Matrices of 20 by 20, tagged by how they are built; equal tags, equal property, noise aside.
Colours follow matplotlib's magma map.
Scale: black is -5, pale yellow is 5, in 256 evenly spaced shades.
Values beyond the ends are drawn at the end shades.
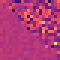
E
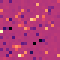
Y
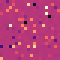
Y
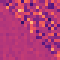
E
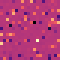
Y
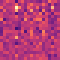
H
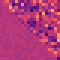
E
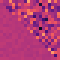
E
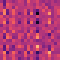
H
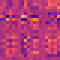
H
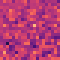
H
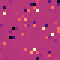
Y
